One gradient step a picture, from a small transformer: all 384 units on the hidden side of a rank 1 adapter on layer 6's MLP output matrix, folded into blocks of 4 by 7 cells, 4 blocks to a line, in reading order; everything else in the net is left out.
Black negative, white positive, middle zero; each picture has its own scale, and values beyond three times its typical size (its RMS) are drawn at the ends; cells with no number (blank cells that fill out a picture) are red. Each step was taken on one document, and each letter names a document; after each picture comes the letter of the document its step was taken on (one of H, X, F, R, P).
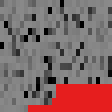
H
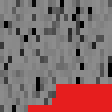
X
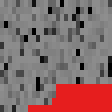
X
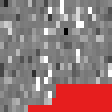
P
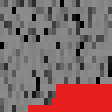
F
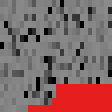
H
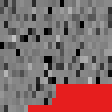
H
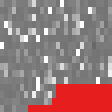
P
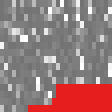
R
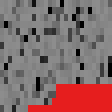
X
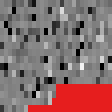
P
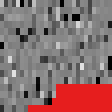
F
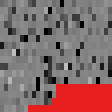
H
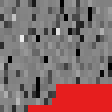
X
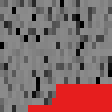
F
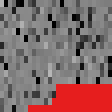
F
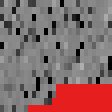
F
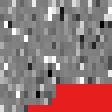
R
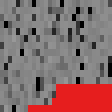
X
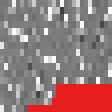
R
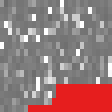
P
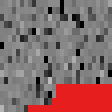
P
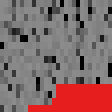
R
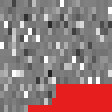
H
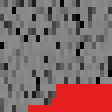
F
